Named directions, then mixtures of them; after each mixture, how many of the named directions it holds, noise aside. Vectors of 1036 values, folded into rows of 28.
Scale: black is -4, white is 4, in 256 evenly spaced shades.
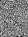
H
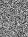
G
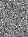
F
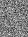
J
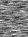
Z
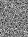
two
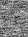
three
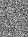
one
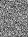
three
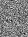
two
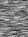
one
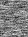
two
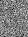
two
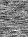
two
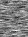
one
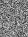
one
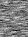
one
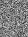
one
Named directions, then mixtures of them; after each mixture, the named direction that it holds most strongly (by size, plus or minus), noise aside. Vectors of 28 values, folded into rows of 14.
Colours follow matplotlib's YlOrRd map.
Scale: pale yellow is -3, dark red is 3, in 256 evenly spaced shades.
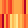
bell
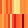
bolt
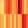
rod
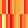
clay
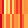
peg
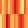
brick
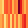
rod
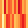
rod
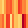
rod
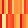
clay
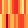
brick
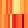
bolt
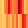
rod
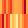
bell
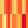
rod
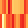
clay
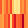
bolt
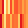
peg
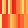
brick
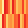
peg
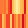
bolt
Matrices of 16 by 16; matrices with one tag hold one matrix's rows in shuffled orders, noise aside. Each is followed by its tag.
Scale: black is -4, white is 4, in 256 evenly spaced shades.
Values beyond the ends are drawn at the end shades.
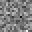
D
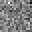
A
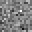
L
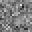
L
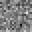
D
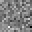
A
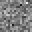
D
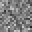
A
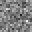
D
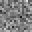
D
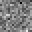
D
